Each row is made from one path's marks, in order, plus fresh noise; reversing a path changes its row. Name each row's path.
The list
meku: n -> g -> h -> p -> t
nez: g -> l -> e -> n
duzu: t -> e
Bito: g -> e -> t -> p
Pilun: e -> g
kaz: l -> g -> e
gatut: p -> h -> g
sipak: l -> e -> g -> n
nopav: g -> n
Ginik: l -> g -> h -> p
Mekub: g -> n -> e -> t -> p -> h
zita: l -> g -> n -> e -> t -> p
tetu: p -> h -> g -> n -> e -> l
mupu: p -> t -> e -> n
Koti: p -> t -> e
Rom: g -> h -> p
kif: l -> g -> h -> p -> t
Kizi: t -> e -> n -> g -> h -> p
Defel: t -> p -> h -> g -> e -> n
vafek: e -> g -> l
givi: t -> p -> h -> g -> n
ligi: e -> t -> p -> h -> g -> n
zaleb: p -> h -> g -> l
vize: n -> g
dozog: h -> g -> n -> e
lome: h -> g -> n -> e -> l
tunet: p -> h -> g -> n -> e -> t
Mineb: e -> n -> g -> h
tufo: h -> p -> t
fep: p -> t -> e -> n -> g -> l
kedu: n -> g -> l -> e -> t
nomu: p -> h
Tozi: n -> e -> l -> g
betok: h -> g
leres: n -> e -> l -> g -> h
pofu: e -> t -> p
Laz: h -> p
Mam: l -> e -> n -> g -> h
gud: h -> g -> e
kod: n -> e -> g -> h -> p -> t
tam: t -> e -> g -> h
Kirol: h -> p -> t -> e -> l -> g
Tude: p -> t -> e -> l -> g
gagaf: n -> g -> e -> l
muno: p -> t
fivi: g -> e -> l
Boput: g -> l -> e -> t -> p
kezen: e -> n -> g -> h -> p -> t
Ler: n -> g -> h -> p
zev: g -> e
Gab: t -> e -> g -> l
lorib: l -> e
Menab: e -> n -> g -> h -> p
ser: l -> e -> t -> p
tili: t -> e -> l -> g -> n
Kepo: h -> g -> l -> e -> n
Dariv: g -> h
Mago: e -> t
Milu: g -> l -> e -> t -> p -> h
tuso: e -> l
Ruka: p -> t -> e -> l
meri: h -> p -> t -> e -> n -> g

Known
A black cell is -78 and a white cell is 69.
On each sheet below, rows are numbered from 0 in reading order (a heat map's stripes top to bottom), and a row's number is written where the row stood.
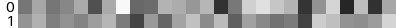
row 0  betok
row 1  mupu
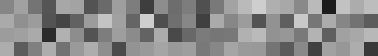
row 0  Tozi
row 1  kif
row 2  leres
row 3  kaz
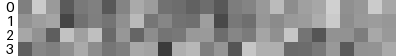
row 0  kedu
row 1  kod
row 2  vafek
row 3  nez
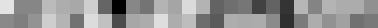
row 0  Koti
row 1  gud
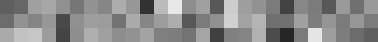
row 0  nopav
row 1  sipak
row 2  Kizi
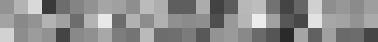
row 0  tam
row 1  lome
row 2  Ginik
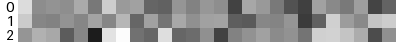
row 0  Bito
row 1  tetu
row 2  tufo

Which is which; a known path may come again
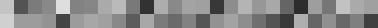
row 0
fivi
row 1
Ginik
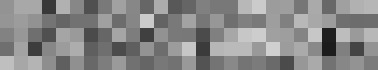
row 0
leres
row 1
kezen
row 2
Tozi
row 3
Pilun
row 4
Ler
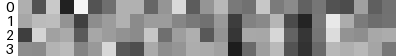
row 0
Dariv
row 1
Kizi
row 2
tili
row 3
duzu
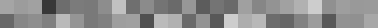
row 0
kod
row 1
nez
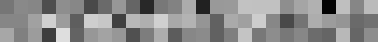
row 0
vize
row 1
dozog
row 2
Milu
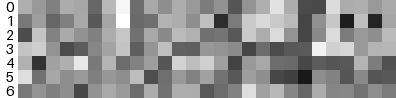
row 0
lome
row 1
betok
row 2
Kepo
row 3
muno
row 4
zev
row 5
Rom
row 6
sipak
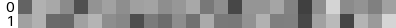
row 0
Defel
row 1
Tude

